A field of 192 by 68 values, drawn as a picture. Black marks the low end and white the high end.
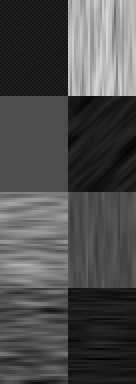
The table splits into 4 rows of 2 panels. Panel 1,1: very low, checkered, faint in contrast. Panel 1,2: high, streaked downward. Panel 2,1: low, flat. Panel 2,2: very low, slanting up to the right, faint in contrast. Panel 3,1: middling, streaked across. Panel 3,2: low, streaked downward, faint in contrast. Panel 4,1: low, streaked across. Panel 4,2: very low, streaked across, faint in contrast.
